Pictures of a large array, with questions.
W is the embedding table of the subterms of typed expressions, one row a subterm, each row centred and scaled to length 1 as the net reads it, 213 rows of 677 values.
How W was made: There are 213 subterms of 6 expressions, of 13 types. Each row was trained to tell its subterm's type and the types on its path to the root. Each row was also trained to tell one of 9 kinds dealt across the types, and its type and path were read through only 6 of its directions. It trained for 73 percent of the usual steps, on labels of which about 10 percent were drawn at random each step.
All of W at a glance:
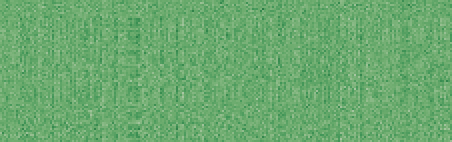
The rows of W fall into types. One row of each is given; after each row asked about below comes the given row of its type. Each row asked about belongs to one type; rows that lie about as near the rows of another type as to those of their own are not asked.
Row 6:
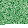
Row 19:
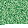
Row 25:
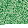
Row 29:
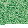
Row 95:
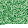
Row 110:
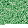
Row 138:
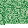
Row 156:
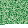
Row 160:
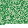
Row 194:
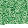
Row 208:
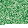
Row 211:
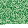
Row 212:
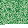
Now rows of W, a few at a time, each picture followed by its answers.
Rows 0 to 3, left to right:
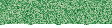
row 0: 208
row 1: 211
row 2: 156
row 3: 212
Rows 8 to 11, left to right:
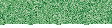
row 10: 208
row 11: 208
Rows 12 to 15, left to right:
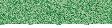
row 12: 19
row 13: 25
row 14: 29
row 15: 208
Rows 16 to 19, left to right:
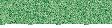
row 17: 25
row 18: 156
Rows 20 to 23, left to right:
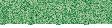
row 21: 95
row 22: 19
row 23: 208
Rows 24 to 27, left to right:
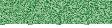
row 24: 208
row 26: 95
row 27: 160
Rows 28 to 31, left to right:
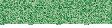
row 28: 194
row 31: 208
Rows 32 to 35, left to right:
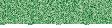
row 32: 95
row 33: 95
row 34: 25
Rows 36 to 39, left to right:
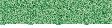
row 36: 138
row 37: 211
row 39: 19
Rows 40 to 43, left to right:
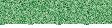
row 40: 156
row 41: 110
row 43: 6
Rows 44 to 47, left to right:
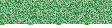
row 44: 25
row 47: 211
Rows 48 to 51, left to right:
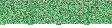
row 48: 160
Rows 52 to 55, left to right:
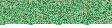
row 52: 6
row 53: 211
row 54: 138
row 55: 194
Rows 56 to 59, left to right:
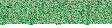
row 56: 29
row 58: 160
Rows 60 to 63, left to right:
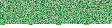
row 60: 19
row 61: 19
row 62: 138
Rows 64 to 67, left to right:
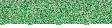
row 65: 19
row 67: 208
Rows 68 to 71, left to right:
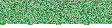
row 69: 212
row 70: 160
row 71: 6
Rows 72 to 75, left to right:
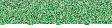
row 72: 110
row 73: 156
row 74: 19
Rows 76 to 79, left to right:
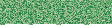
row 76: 194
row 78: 110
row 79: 110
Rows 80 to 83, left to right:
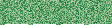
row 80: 194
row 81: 160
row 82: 194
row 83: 212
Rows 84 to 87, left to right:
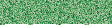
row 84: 156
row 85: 25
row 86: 138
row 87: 208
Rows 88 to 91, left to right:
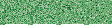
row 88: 95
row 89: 95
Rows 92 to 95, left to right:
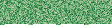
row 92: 212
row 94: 212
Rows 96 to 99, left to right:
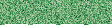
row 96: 19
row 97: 212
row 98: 19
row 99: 19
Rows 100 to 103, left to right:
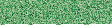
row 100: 110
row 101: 211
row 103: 211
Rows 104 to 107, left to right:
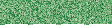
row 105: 212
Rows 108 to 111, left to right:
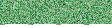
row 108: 212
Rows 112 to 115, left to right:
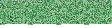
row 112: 211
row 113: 95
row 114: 211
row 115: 194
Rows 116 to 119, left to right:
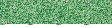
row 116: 25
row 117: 19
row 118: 95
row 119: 19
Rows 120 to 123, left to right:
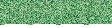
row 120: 208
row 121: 194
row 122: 19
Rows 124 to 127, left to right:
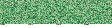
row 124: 194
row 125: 25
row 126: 6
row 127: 212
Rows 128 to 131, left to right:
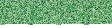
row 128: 110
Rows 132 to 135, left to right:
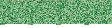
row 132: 95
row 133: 95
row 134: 160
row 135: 194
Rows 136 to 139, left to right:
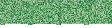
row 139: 208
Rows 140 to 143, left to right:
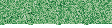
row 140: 211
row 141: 138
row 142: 160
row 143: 19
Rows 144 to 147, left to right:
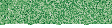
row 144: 160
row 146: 211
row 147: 212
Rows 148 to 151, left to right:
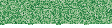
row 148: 95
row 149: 160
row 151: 25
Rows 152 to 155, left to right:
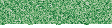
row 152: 211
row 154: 6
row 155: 95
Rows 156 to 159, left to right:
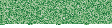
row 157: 156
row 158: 212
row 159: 211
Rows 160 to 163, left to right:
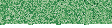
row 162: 156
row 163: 208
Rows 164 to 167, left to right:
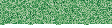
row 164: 194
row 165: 211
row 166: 19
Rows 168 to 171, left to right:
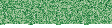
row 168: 160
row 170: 156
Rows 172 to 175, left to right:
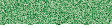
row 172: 138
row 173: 25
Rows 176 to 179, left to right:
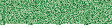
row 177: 25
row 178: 138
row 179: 95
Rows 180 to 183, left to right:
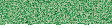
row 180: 110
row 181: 212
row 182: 156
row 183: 208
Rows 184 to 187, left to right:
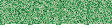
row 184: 212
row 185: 212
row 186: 160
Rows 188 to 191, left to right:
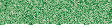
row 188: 208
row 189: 29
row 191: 208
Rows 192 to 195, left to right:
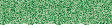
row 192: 194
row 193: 138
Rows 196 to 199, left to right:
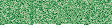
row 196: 212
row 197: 160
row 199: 95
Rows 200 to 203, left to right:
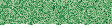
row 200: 211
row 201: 194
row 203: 110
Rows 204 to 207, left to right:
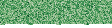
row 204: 110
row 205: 211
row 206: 160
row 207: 160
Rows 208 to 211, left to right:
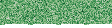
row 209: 95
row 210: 160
